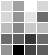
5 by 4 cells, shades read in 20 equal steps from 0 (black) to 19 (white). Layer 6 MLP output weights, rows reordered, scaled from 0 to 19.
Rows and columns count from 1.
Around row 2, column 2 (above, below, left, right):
12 10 16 17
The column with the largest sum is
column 1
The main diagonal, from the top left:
16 11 15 8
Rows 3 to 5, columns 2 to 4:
10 15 14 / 7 4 8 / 0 5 7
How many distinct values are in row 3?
3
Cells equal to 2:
0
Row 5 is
11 0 5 7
